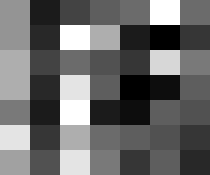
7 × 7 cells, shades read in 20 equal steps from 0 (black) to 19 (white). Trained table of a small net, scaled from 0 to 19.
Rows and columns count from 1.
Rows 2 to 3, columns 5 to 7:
2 0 4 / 4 16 9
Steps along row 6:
down up down down down down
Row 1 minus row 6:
-6 -2 -8 -1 1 13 4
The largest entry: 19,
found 3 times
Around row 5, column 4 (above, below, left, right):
7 8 19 1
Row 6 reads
17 4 13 8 7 6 4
